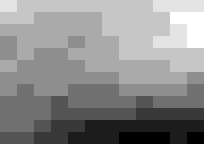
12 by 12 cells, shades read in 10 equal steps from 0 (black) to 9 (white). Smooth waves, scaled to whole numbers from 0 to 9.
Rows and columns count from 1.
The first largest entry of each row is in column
1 11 12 12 8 11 8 1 1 1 1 1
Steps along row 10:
same same down same same same same down same same same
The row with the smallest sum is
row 12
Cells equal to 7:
27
